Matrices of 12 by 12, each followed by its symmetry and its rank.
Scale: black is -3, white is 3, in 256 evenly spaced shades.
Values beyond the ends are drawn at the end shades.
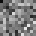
symmetric, full rank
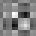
symmetric, rank one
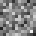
symmetric, full rank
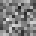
antisymmetric, full rank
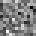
antisymmetric, full rank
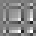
symmetric, rank one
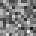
antisymmetric, full rank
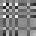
symmetric, rank one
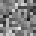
antisymmetric, full rank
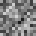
symmetric, full rank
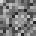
symmetric, full rank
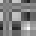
symmetric, rank one
